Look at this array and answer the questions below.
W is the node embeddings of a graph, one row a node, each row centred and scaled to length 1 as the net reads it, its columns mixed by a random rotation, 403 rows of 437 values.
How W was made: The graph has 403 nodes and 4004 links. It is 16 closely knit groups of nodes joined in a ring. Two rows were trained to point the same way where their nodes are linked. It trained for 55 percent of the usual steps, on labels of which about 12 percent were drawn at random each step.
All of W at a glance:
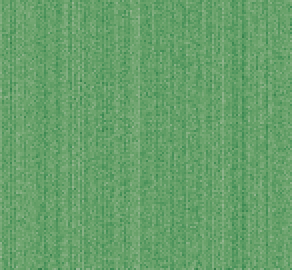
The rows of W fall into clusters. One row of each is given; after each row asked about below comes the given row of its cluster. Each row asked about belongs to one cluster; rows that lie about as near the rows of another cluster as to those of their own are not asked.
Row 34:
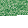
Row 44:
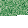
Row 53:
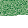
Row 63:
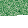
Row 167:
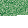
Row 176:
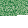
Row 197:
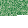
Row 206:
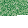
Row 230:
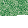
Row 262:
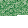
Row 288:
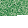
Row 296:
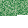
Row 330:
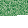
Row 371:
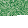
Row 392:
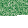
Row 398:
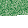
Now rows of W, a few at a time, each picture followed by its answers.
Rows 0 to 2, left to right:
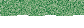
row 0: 53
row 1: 63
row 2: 288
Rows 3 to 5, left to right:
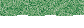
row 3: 392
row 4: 176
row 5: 392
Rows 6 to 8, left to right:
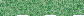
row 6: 371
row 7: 230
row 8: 262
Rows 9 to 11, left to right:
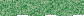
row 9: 262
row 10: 44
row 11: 392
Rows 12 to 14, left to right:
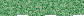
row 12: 330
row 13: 197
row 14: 392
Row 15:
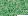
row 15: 44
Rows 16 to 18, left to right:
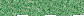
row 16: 288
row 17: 371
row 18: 288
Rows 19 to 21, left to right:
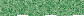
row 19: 44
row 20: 230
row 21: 53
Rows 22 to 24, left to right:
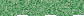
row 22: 44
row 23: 296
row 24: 197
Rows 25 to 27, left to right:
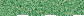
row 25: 176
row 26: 330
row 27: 44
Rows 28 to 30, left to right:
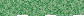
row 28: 392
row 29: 296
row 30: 398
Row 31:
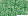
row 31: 197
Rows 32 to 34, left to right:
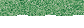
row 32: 44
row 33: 296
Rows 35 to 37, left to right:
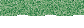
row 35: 44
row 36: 44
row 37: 262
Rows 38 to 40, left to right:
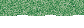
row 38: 398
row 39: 44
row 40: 63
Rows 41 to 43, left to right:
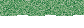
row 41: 53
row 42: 296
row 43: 296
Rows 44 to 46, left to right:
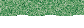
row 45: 197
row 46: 392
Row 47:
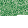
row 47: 230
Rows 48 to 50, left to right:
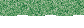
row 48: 262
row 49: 44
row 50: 44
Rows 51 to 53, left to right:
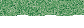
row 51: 398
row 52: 167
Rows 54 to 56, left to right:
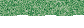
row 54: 330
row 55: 167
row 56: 371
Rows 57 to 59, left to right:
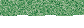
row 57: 44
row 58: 63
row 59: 176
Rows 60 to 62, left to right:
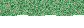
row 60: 230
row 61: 288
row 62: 262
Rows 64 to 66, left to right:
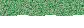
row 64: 53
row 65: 262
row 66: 176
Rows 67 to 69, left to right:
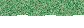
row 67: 206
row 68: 398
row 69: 167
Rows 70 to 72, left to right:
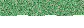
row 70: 230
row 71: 371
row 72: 53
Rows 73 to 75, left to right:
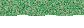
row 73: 44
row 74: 44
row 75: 167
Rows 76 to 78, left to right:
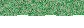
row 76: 392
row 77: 167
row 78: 371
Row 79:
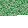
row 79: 63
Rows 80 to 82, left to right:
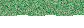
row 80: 206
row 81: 392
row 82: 398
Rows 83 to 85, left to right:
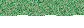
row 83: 398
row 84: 371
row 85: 63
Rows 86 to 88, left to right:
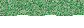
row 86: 34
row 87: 230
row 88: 197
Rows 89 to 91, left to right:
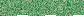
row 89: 34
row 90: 206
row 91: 330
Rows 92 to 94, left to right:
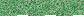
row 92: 176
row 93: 34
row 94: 34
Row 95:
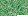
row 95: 288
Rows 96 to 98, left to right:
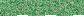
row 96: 371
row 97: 330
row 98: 230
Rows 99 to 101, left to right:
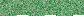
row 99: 34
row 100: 230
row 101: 296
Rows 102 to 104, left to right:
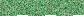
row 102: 296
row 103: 330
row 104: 392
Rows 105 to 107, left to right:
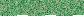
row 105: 230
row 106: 398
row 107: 197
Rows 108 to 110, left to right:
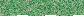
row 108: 53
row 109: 392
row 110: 262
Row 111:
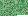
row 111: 230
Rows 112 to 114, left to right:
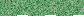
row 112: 398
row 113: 176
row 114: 230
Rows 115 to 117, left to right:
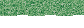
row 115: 330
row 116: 176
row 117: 206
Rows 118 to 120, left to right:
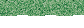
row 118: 167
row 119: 398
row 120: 262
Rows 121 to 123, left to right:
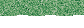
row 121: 63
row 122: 288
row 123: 44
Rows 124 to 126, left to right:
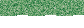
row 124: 330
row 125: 176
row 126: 167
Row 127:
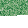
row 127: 392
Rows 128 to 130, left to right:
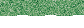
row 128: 371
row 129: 206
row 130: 63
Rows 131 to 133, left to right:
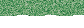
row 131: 63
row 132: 63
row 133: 262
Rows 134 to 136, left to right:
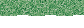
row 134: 167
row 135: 262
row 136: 296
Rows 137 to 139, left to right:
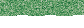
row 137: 371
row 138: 197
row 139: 176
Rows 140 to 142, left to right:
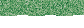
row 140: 392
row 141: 197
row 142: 288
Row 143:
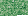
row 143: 197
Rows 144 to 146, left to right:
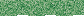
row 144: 262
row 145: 262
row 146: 330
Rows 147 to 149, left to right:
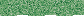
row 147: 63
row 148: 176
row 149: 167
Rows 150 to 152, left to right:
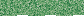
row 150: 288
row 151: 34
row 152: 330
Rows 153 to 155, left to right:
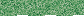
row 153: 288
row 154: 34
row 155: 63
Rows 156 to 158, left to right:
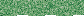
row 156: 288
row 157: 262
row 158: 44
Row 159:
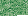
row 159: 392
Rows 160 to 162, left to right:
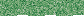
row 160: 53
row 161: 176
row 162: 371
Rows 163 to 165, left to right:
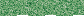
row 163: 176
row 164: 392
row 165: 197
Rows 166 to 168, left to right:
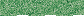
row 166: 63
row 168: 398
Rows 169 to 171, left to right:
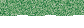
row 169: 371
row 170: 63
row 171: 330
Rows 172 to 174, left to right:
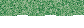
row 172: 398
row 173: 197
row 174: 371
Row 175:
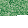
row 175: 371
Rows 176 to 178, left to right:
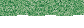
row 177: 330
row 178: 206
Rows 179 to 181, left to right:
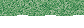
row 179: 63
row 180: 34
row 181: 34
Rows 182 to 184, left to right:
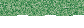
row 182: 176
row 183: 63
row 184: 197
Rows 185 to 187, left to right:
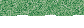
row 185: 398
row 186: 230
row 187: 296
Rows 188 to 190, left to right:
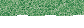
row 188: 44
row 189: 34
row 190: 392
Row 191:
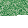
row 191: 53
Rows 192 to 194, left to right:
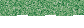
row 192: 176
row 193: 176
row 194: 371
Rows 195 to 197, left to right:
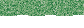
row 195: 330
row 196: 44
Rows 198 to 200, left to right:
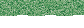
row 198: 167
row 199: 398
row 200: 262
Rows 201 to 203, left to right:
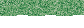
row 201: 167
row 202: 288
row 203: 197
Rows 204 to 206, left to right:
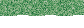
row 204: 330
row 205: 53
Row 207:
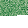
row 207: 44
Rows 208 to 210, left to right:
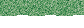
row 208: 63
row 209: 206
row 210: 288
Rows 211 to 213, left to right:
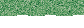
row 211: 206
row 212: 296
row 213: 176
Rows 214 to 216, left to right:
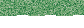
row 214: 197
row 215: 167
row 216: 296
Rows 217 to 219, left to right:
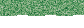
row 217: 53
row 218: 176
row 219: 392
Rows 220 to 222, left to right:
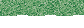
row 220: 296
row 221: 44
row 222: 63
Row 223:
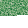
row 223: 197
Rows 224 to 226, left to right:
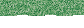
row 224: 34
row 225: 44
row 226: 167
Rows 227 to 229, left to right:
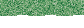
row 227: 296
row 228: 392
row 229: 288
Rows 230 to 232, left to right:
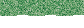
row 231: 392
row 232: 53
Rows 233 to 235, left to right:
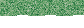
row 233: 371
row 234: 53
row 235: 34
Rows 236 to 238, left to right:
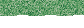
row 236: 63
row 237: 167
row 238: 53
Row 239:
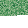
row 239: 330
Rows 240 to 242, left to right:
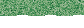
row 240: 197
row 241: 44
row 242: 392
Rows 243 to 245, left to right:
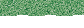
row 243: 296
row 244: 63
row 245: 176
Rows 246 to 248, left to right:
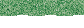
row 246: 330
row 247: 206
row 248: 392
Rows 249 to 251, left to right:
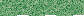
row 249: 197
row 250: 53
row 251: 392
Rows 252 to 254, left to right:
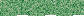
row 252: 371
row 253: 392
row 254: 288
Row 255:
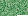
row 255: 206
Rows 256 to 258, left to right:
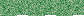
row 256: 63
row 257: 167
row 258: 230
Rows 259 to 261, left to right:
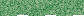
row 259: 296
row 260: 34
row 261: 167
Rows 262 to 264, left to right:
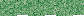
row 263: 176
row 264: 392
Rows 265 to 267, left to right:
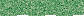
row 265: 392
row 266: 330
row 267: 176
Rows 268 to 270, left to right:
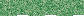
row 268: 330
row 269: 230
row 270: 262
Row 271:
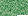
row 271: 206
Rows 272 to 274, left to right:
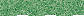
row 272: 34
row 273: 63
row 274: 371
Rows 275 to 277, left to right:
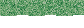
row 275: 230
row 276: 230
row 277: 288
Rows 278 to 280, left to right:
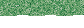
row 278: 63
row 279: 392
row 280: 53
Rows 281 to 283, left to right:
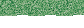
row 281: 398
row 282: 167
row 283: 398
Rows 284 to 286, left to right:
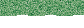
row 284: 176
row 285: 230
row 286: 262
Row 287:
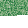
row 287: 197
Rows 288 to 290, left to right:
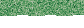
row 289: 371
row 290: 288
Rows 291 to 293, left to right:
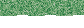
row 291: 230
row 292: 63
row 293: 330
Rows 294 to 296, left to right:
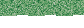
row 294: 288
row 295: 176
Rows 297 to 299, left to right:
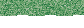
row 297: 53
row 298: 197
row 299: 296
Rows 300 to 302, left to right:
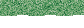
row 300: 296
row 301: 34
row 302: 206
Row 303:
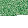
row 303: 63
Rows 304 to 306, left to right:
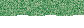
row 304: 167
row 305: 392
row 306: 167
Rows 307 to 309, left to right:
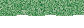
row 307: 34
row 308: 330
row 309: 330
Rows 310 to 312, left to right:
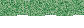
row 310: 288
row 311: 398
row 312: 44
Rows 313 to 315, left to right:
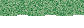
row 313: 44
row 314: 296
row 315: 330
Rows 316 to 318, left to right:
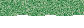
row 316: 288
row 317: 44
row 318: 197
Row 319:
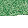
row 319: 63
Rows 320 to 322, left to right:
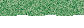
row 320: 34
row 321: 392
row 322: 288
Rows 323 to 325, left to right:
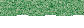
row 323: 197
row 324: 262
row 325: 371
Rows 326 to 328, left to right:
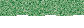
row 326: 176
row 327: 288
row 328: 53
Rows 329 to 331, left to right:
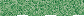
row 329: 230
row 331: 63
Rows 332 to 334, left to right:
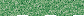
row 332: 230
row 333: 34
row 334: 262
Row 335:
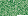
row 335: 296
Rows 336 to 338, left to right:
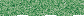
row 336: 330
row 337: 53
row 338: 392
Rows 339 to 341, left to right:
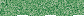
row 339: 371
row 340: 206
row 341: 398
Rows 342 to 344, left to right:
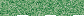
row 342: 371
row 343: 167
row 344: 288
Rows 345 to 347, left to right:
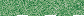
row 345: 63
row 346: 176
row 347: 34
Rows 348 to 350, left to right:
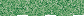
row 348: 167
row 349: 296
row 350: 288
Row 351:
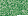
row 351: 34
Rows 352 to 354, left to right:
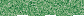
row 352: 392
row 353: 176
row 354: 288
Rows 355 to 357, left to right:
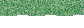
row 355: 330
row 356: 296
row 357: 44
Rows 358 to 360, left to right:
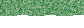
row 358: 398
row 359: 197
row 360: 288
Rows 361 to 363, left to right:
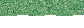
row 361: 176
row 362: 230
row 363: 34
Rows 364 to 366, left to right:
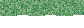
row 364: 262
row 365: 53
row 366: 296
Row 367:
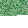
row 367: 53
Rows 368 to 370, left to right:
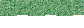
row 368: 197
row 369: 296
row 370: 230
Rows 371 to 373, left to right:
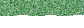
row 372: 262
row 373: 53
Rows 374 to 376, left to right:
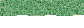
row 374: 371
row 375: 296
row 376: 63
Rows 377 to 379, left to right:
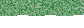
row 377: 398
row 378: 197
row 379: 176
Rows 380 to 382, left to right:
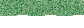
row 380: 53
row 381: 44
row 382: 206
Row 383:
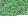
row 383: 392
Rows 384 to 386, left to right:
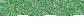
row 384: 371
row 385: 63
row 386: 262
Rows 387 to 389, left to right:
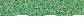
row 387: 63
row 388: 197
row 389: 167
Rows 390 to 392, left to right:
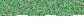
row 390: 63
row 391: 296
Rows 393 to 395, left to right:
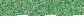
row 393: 398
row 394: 230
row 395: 176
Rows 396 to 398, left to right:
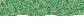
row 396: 371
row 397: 230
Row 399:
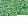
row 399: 197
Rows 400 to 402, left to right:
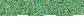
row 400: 167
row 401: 371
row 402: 176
